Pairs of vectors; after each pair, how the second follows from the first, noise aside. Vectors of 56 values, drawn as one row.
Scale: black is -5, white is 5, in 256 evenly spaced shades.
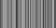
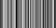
scaled up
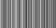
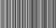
sign-scrambled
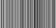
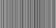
shrunk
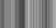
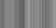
shrunk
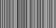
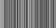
sign-scrambled
